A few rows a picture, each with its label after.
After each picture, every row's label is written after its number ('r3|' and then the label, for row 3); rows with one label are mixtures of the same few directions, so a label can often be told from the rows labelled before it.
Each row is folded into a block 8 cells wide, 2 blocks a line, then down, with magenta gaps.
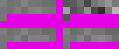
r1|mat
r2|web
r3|mat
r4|mat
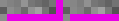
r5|web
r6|web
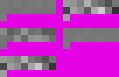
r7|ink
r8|web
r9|mat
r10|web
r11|web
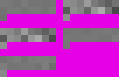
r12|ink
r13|web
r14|web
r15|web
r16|ink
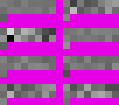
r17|ink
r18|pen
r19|pen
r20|ink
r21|mat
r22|ink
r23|pen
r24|mat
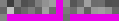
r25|pen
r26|mat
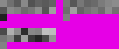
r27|ink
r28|pen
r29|mat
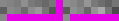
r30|web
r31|web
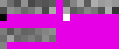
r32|ink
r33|ink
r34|pen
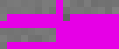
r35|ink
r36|ink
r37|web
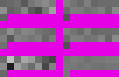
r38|web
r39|ink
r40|pen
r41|ink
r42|pen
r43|mat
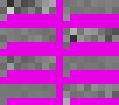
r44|pen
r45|ink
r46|web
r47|pen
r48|pen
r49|pen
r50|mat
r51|ink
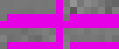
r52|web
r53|pen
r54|web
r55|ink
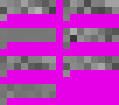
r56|web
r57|mat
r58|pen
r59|pen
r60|mat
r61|web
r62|pen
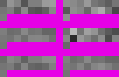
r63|mat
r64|web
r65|mat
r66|pen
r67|mat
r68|mat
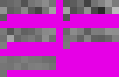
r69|web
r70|web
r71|pen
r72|mat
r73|mat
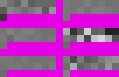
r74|ink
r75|mat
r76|pen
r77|mat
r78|ink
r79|pen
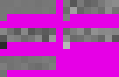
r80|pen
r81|pen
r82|ink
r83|ink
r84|web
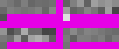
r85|ink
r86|ink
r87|mat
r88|pen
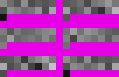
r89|ink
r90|web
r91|pen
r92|pen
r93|web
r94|ink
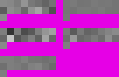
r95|web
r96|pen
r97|pen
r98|pen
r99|web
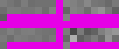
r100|ink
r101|web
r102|pen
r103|pen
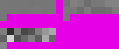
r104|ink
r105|mat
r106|pen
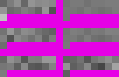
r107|ink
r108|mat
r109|pen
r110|mat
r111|mat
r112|web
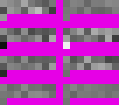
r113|web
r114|mat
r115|ink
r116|ink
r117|ink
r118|mat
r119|mat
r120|pen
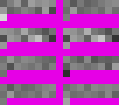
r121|ink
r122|pen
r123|web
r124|web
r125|pen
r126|ink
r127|pen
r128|ink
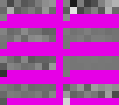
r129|pen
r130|pen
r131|mat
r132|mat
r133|ink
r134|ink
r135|ink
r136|ink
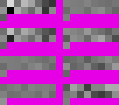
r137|pen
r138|web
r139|pen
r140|web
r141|web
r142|web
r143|ink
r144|mat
